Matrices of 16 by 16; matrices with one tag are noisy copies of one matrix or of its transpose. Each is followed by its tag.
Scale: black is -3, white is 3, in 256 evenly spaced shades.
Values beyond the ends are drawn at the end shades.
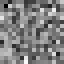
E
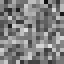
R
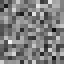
E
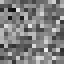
R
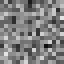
E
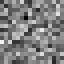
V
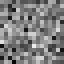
R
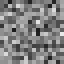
E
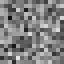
R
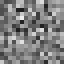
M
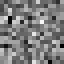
M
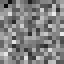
E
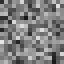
V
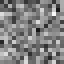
E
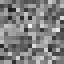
R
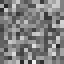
E
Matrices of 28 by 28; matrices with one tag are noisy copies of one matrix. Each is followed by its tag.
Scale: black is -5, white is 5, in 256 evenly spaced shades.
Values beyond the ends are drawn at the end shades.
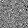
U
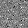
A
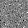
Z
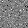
U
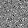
A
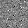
A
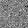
U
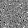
Z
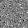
Z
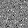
A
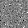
Z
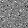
U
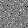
U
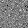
U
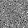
Z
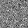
A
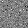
U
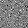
U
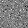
U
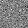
U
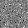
Z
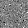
Z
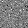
U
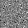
Z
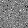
U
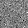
Z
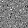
U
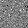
U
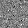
A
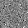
Z
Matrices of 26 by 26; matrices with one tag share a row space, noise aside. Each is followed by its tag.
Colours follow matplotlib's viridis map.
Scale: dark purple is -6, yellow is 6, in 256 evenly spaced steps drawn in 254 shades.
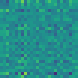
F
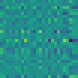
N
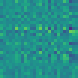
N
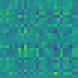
F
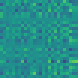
N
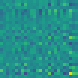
N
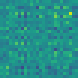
F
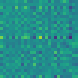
N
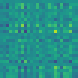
F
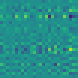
N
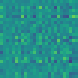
N
